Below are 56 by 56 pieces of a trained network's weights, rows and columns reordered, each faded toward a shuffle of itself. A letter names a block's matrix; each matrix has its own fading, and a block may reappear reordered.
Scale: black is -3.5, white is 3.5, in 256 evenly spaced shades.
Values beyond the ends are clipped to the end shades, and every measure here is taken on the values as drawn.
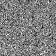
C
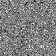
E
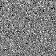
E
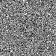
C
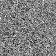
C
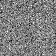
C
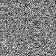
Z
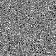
E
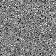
E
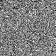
C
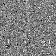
E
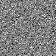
E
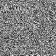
Z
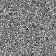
E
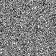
C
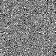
E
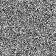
C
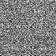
Z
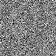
C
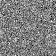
C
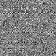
Z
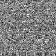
Z
